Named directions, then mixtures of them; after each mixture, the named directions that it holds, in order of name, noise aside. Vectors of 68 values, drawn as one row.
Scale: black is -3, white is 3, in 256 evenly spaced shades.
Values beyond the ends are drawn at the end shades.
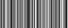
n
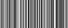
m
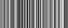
m, n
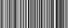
m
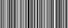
m, n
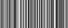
m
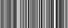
m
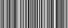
m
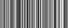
m, n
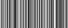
m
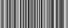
m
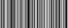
m, n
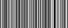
m, n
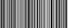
m, n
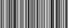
m, n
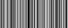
m, n
